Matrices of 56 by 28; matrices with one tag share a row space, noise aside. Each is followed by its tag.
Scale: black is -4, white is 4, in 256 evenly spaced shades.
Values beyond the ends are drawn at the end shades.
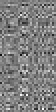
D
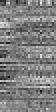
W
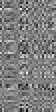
D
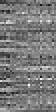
W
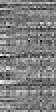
W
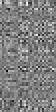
D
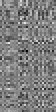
D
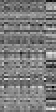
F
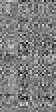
D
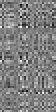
D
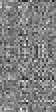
D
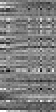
W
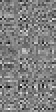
D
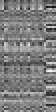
F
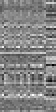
F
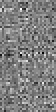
D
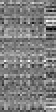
F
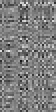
D
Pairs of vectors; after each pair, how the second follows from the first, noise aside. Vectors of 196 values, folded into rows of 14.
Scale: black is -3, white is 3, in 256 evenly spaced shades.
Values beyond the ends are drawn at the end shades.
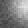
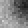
negated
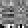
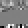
partly zeroed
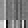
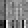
negated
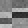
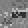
partly zeroed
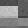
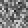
shuffled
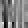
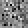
shuffled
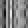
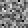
shuffled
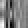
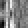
negated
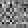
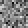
shuffled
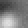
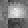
wrapped around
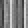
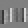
partly zeroed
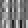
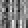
negated
